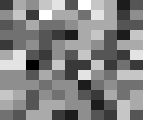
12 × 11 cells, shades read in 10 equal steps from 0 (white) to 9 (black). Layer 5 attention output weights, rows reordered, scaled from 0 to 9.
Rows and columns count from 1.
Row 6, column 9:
6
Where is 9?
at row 7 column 3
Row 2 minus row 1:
-3 -1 3 -2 2 -3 5 -1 0 -1 -2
